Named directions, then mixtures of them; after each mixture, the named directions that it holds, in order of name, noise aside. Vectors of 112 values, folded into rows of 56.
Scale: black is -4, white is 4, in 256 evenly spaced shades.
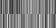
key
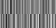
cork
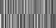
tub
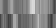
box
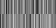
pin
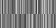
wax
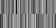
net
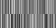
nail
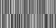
nail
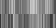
box, nail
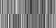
box, key, net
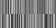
nail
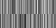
wax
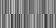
nail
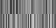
cork, key, net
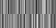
pin, tub, wax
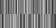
net, pin, tub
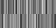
net, tub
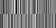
nail, net, wax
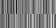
cork, net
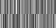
net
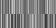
nail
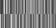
cork, tub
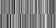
box, nail, wax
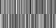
cork, net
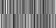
box, cork, pin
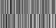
cork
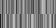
net, pin, wax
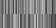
box, net, tub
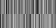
pin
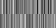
pin, tub, wax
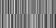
nail, net, tub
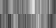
box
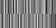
net, tub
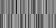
net
